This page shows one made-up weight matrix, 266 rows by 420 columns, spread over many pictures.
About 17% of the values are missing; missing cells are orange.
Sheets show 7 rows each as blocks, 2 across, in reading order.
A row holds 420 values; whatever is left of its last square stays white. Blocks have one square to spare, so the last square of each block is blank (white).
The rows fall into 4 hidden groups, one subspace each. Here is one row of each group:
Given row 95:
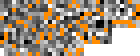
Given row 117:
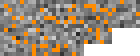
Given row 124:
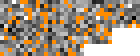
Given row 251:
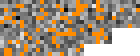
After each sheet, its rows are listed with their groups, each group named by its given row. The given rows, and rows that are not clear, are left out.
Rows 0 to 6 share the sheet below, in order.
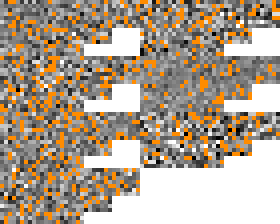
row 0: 95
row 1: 95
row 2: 251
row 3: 95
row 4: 117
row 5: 117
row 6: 124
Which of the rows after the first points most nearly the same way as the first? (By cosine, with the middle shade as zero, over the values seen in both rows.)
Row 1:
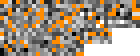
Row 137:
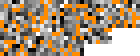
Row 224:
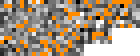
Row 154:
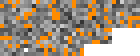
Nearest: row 224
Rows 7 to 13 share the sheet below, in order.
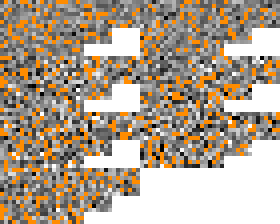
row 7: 95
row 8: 124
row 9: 117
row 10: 95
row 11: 251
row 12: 251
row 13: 251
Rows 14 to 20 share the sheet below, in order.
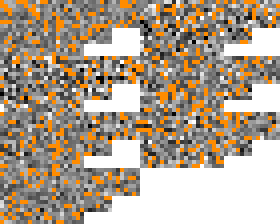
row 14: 251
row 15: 251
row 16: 95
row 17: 124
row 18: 95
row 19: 117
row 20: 251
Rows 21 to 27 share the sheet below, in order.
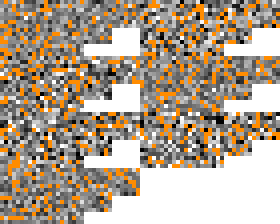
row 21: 124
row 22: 251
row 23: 251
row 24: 95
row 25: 117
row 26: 124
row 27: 251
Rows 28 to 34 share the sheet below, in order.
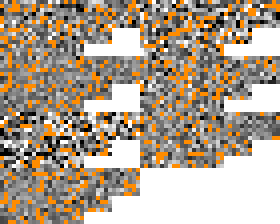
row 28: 124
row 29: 95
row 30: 95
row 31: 124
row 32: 95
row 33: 124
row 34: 95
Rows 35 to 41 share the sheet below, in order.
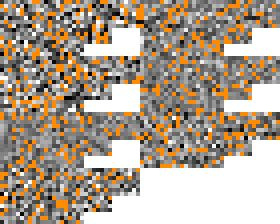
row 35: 95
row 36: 251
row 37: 251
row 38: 124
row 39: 124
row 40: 117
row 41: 124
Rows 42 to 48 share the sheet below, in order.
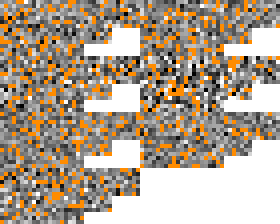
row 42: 251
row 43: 124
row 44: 95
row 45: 251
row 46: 117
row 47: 251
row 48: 251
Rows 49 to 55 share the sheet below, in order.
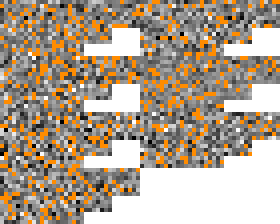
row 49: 124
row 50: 117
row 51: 95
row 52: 251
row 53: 251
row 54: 124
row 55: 117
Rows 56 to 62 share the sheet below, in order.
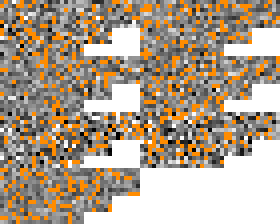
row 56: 124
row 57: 117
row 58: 95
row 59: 117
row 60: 251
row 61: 117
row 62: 95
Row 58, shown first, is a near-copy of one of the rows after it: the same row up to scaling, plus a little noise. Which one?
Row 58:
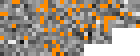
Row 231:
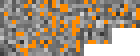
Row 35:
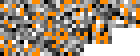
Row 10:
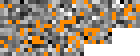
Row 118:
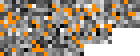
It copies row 35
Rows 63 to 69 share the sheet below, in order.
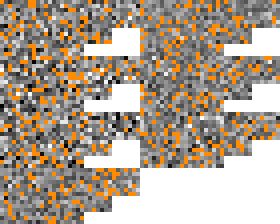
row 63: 251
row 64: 117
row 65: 117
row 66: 124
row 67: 251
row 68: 124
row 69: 117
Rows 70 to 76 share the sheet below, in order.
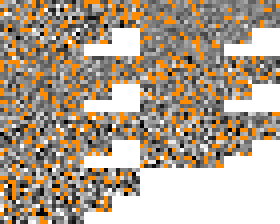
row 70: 117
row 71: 117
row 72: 124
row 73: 95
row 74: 251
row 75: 117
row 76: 251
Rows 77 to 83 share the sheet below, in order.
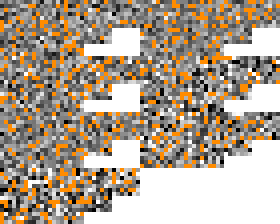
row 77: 251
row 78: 124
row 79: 124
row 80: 251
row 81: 251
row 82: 124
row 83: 95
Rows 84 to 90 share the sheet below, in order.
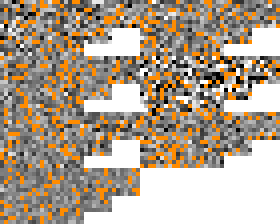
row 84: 124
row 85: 124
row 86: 251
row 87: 95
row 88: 95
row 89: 124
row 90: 251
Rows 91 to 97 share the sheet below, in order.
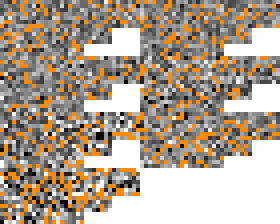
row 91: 251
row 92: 124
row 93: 251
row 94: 95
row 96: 117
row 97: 117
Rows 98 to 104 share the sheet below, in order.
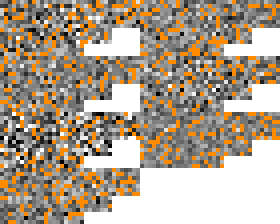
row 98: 117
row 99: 117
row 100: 117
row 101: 117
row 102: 124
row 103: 124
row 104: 95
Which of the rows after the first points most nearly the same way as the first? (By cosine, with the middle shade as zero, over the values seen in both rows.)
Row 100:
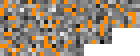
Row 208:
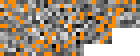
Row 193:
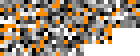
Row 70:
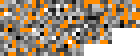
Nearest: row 208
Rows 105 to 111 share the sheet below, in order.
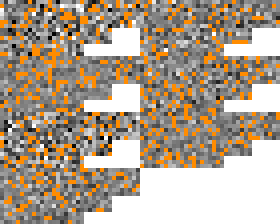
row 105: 124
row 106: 95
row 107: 251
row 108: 117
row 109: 117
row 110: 117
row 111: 117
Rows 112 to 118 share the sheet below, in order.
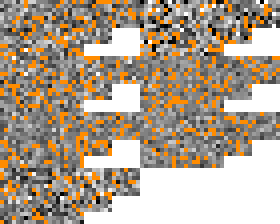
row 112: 95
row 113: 95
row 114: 124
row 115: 124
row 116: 124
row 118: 95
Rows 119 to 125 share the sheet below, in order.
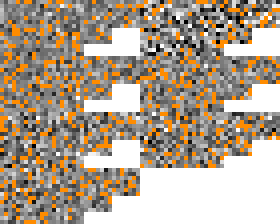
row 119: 124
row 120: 117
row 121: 117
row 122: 251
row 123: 251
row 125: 251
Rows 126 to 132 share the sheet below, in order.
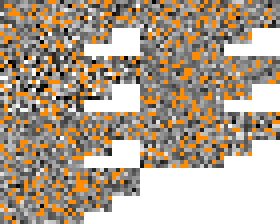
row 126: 251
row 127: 124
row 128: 251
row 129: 117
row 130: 251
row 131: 95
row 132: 251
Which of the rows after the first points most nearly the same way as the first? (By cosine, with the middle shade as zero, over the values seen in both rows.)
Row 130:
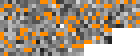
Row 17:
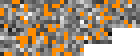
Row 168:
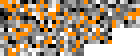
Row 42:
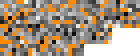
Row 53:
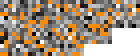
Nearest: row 53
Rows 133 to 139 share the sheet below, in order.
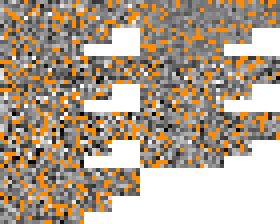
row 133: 124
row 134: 95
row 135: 95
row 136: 117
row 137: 124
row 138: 124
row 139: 117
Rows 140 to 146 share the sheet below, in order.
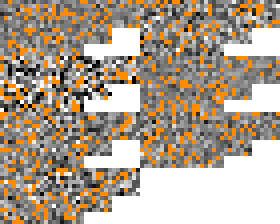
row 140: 117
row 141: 251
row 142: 124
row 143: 117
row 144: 117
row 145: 251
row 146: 117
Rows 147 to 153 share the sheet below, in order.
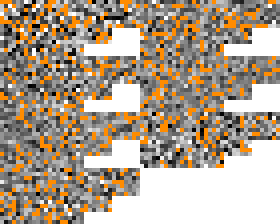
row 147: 251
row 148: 124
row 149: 117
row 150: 251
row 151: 117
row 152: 124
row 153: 251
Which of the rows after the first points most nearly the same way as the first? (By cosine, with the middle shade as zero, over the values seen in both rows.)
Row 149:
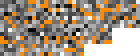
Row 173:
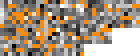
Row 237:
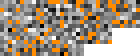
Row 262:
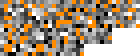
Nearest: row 262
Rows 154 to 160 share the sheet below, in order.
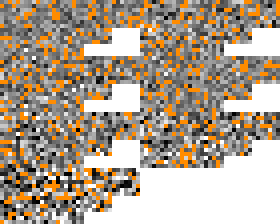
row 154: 95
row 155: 124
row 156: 95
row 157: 124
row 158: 251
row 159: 95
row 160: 117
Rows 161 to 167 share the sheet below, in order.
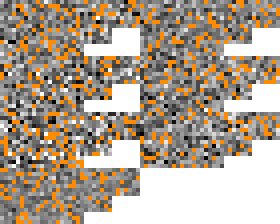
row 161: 95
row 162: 251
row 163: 117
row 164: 95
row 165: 117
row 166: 95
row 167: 117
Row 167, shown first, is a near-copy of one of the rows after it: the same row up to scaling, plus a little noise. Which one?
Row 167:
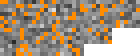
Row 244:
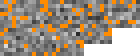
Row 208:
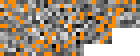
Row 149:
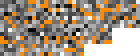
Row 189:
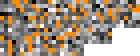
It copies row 189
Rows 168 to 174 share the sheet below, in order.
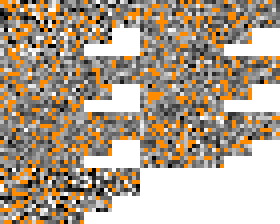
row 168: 117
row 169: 117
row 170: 117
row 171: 117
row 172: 124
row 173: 124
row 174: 95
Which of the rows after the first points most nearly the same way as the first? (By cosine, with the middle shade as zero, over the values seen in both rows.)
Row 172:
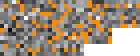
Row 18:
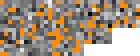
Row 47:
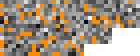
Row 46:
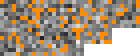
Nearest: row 18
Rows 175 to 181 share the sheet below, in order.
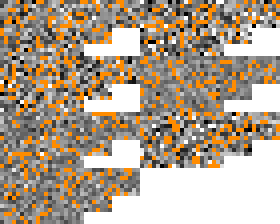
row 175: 95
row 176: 95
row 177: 124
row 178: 117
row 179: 251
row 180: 251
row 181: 124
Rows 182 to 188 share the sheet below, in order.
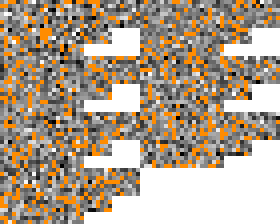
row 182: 117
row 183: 95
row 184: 124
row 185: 251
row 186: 117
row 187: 251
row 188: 251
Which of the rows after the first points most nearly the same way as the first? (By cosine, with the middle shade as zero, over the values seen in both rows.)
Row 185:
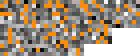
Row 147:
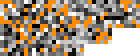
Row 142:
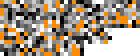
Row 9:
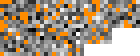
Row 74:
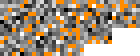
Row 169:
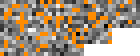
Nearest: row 169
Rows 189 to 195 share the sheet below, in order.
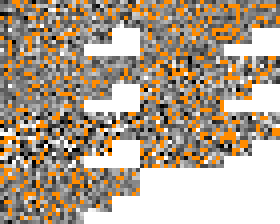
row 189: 117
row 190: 117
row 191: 117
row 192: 95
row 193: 251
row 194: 95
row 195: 251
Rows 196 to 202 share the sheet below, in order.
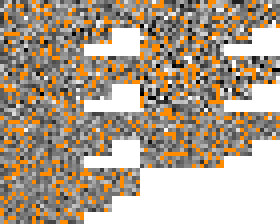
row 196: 95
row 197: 124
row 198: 117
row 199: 95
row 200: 124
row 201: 124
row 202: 251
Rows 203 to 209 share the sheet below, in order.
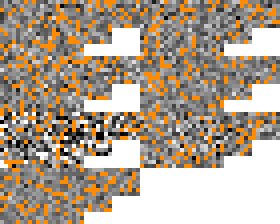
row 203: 124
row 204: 124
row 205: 251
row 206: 251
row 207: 95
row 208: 117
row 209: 124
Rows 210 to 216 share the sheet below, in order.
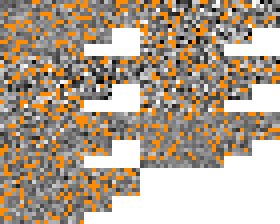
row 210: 251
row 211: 95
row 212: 95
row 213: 251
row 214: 251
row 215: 95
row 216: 251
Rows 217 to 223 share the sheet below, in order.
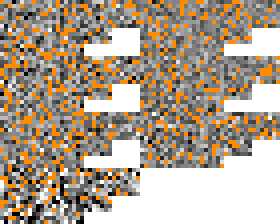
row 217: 124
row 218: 124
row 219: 124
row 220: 251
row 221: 117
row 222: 124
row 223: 124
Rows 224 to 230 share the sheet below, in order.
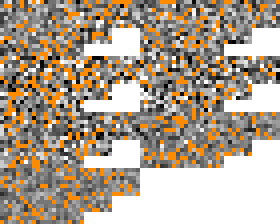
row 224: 95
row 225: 251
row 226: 124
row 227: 95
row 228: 95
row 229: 251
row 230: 251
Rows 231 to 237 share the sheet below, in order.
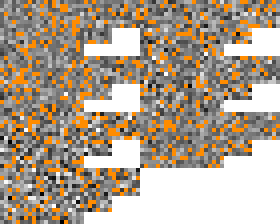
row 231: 95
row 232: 95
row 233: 251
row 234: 124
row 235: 124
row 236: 124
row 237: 117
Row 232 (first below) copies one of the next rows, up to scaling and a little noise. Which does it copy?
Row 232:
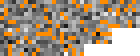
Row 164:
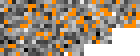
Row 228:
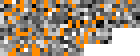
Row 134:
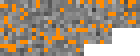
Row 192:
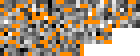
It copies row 164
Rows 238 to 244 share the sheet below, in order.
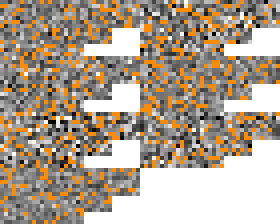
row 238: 251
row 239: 117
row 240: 124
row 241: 117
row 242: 117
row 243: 124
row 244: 117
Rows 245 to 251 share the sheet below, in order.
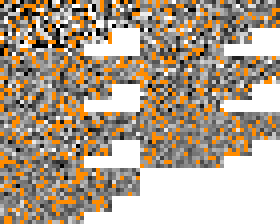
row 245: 95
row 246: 117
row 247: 124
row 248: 124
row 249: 117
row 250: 124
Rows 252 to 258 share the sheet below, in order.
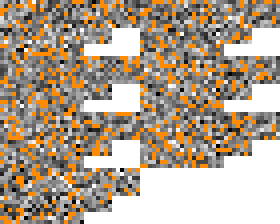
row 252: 95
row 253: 117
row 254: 124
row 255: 117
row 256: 117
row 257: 117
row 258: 95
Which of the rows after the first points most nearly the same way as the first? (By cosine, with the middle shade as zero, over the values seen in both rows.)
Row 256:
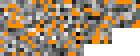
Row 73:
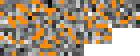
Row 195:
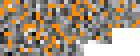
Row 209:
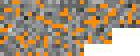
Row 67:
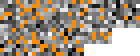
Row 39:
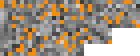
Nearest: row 195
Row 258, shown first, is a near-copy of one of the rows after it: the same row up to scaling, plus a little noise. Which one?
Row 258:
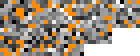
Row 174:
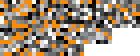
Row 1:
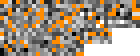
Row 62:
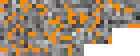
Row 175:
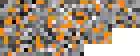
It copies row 175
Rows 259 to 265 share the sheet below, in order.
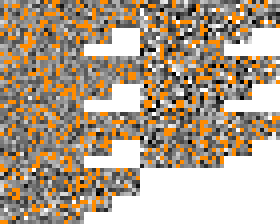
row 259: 251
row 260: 117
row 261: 251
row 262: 117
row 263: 95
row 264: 124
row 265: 95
